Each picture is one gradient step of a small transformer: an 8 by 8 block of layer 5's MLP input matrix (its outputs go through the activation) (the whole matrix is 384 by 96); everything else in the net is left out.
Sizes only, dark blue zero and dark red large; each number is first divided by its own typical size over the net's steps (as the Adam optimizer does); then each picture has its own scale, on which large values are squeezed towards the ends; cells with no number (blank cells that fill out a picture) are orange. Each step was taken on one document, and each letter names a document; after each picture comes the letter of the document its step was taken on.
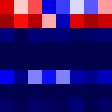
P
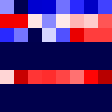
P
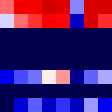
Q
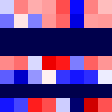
Q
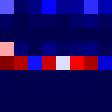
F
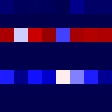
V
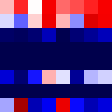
Q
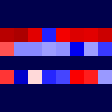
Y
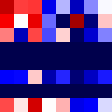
P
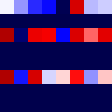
V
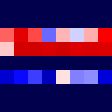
Y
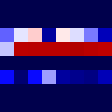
Y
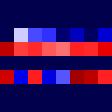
Y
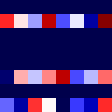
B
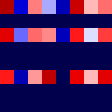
V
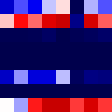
Q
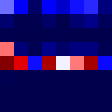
F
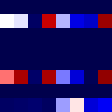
B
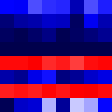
Q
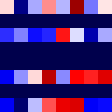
V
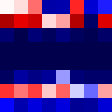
P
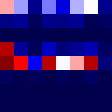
F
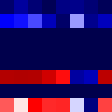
P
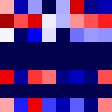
P
